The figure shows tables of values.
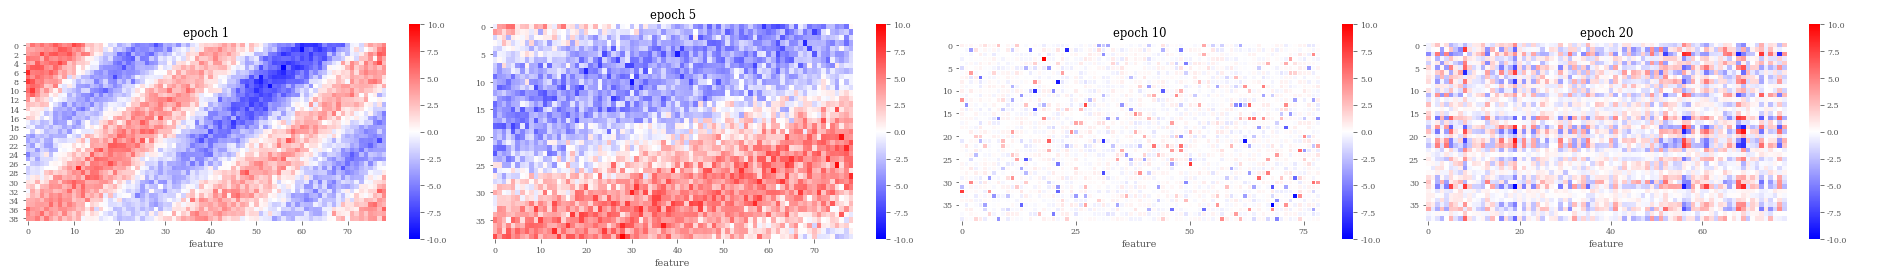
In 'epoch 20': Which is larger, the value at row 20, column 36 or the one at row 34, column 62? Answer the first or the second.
the second
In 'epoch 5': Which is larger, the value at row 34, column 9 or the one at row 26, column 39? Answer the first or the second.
the second
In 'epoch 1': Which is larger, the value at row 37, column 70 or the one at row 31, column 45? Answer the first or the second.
the second
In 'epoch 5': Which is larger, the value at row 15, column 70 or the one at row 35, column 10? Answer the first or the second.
the second
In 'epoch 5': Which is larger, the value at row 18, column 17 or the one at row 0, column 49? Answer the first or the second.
the first
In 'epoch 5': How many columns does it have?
79
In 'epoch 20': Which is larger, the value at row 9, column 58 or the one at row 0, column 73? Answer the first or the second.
the second
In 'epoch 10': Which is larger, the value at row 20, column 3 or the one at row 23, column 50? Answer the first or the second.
the first
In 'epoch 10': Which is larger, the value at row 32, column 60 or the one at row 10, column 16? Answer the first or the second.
the first
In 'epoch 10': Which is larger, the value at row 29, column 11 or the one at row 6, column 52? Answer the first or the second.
the first
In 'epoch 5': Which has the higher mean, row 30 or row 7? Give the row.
30
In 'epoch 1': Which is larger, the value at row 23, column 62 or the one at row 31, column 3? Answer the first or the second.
the second
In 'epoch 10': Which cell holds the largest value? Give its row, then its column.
3, 18
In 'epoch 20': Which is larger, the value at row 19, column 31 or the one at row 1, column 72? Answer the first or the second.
the second
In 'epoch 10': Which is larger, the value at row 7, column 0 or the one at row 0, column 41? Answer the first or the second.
the first
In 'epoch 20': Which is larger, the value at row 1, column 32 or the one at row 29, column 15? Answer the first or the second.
the first
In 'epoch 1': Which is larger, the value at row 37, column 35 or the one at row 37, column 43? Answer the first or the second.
the second
